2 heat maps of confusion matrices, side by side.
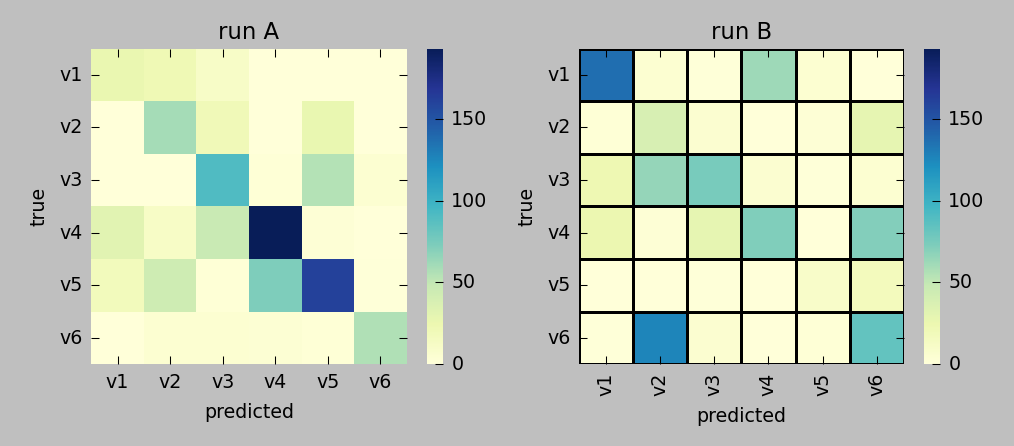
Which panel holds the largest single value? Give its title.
run A
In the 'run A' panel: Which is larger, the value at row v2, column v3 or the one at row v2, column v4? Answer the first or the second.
the first
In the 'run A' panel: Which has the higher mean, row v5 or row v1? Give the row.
v5
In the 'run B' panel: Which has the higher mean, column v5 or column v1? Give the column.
v1
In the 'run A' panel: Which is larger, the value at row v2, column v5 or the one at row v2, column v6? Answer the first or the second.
the first
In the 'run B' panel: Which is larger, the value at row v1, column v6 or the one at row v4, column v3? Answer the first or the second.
the second
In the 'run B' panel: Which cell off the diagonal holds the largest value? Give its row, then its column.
v6, v2
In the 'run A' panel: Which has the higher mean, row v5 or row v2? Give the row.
v5
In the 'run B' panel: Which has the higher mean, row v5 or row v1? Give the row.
v1
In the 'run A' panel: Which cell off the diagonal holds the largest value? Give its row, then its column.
v5, v4
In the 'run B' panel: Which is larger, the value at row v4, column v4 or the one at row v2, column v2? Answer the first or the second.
the first
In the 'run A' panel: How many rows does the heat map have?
6
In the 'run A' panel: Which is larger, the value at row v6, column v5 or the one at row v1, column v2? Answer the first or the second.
the second
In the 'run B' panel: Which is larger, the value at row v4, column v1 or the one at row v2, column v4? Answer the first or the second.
the first
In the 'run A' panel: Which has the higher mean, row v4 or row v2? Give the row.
v4
